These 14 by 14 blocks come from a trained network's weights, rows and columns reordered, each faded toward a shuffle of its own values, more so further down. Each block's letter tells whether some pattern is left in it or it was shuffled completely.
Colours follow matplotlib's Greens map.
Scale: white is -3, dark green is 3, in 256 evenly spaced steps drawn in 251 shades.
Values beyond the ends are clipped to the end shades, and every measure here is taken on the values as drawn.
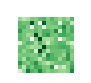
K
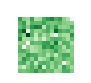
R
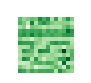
R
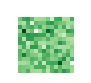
K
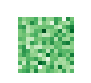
K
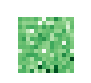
K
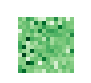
K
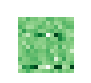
R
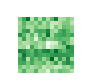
R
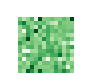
K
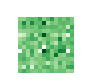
R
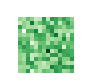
K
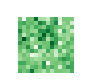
K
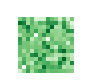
K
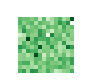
K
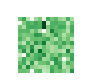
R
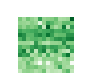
R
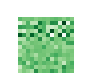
R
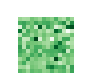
R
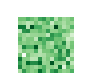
K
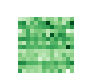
R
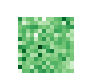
K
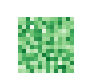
K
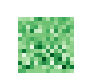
R
